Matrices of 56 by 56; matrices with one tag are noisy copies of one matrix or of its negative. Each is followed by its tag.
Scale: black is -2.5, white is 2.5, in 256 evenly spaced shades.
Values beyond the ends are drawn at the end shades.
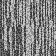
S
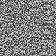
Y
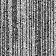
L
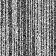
L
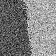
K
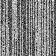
L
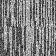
S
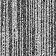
L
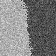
K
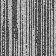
L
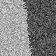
K
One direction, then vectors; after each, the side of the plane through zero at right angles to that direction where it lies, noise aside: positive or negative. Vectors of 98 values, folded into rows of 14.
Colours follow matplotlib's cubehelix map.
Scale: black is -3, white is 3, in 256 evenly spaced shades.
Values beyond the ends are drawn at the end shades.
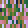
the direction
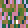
negative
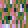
positive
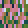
negative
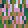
negative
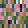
negative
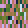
positive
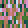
negative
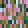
negative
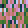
negative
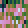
negative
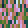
negative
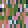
positive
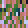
positive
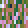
positive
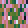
negative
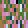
positive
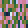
negative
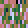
positive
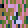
negative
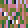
negative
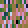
positive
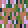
positive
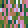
negative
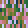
positive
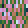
negative
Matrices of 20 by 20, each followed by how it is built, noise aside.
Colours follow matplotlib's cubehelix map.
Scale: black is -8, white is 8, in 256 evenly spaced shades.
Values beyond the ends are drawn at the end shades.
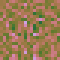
low rank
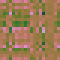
low rank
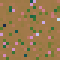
sparse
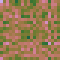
low rank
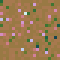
sparse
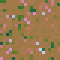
sparse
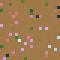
sparse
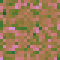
low rank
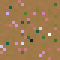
sparse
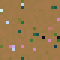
sparse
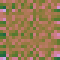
low rank
